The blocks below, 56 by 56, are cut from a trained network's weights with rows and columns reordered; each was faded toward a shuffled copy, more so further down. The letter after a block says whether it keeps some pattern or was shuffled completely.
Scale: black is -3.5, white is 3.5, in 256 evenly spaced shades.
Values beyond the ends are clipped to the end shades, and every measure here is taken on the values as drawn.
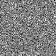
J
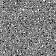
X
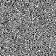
J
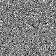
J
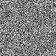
J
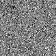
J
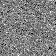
X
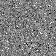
X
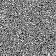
X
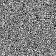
J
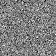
X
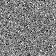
X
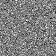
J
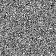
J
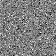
J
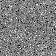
X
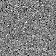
J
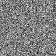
J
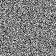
X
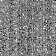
J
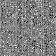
J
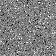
X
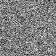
J
